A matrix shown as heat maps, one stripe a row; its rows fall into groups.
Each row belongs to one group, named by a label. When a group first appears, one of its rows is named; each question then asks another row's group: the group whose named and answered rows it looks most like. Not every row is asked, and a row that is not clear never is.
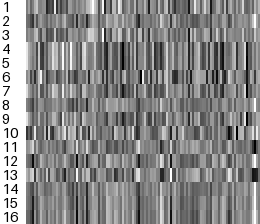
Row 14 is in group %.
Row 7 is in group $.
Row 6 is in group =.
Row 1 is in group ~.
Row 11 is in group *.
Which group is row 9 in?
$
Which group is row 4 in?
$
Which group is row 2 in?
%
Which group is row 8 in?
%
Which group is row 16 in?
%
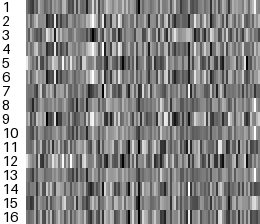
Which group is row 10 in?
%
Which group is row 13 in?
%
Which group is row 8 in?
%
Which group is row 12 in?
$
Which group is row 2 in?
~
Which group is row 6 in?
~
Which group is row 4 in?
~
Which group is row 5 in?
$
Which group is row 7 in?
=
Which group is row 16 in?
=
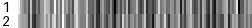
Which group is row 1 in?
$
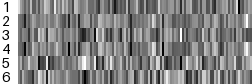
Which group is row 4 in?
%
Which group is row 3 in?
=
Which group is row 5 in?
~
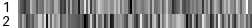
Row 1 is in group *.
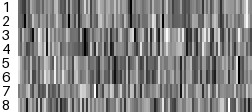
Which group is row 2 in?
%
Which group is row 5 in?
$
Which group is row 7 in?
~
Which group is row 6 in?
$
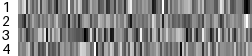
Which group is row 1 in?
*
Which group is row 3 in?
=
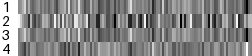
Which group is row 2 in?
$
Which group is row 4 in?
%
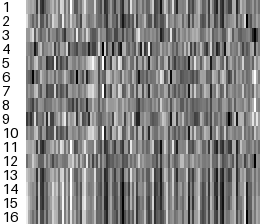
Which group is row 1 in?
$
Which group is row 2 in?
$
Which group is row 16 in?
$
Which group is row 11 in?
$
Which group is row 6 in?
%
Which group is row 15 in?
$
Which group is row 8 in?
%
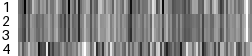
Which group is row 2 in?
%
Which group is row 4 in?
~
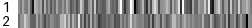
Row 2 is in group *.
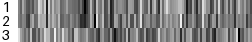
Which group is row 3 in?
$
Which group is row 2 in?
=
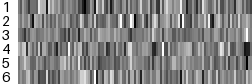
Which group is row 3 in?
%
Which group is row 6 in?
~
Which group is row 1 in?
=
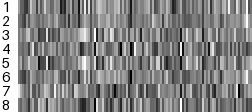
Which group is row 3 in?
~
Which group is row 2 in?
%
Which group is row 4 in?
=
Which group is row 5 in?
~
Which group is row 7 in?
$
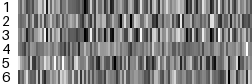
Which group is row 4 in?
%
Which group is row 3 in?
=
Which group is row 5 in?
$
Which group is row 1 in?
=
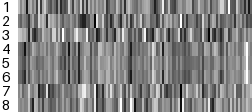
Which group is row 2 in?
=
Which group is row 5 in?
%
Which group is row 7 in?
~
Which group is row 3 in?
$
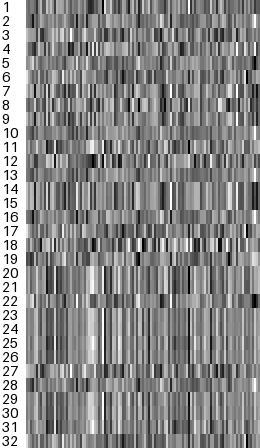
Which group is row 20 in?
~
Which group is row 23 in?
~
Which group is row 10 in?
%
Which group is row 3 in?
$
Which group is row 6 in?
$
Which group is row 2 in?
%
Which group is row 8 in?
=
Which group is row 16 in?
%
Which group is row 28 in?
%
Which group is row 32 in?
$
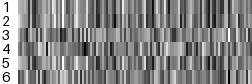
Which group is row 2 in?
$
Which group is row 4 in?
=
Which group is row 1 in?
$
